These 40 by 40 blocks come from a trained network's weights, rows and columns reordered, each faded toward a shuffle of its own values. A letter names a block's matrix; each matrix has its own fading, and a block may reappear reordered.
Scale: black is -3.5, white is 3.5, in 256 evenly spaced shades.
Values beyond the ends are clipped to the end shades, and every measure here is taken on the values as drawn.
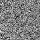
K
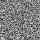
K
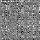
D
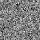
K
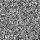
K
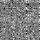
D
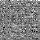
D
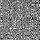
D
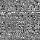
D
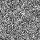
K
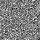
K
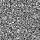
K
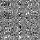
D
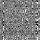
D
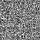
K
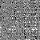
D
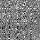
D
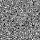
K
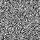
K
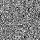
K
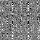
D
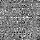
D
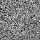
K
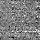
D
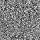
K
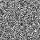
K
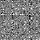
D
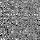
D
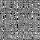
D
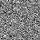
K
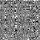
D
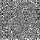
D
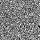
K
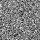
K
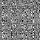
D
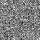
K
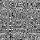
D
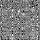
D
